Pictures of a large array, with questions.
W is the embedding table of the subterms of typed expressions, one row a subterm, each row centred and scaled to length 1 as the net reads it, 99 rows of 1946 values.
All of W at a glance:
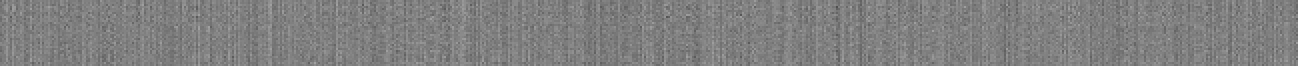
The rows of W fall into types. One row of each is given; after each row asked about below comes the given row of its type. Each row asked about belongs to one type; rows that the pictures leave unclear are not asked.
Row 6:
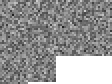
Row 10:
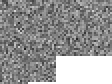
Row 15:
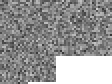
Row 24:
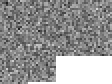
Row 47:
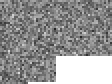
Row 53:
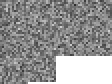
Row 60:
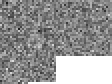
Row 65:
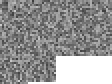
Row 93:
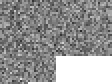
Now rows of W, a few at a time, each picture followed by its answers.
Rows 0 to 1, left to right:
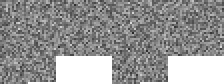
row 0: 53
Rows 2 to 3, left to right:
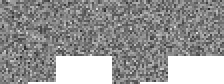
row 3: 93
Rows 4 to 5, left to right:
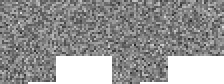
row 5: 15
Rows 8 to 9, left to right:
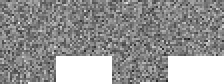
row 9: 15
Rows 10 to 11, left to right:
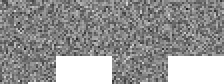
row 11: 47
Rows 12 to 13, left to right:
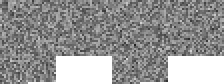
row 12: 65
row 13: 6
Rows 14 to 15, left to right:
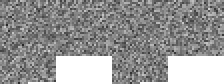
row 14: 24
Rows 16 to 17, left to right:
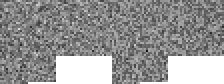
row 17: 65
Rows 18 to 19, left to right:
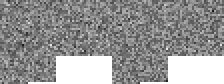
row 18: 93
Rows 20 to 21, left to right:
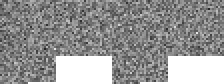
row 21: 93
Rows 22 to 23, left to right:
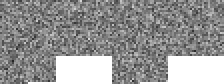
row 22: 15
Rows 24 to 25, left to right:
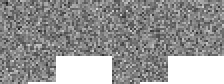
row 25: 60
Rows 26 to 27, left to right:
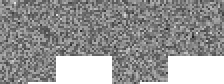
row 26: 6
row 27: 24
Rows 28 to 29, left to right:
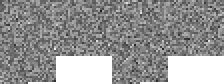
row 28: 15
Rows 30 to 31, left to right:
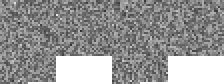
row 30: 6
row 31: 65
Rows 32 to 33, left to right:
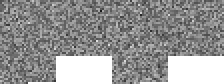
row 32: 15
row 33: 24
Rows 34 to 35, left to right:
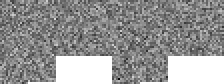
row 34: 53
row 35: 93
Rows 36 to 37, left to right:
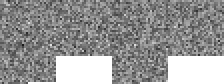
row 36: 93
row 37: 60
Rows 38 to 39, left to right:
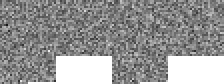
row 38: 24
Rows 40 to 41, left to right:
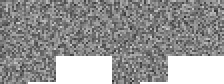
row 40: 53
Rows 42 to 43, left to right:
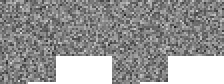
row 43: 6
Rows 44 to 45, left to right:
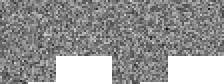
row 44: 47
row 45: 10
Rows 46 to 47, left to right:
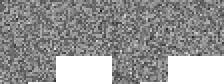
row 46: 15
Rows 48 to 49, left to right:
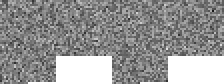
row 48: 10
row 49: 15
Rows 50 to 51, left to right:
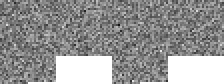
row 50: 93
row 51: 24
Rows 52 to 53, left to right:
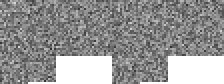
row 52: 10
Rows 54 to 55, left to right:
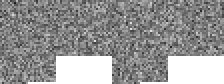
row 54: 24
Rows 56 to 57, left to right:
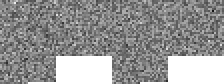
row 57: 15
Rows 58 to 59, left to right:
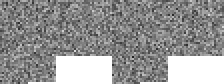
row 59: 15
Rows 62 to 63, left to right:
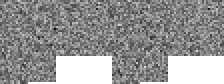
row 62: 10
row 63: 93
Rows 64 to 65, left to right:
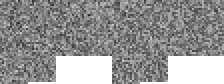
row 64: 93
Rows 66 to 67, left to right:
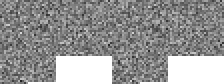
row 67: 6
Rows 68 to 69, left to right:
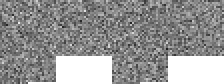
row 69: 10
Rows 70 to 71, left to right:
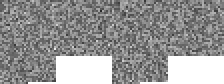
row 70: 15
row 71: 65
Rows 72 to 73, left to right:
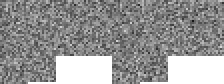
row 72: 53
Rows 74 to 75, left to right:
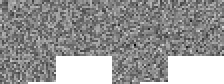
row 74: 65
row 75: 6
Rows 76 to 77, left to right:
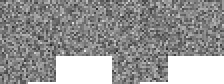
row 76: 53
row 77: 24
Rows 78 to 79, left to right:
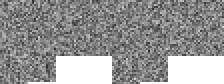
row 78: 65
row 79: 6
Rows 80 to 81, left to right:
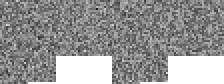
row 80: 93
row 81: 65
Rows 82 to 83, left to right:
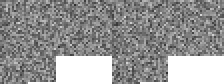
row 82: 53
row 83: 47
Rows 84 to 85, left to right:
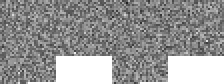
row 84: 53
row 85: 24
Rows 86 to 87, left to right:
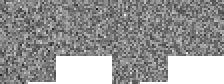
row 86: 65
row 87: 53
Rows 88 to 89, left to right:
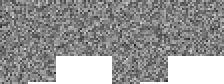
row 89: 6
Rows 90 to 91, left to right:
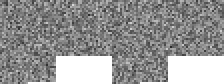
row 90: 24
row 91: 53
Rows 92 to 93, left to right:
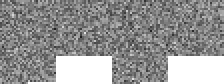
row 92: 24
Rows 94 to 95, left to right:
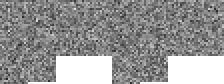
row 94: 10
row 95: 60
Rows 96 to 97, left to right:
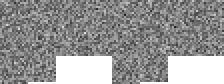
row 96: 93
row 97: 6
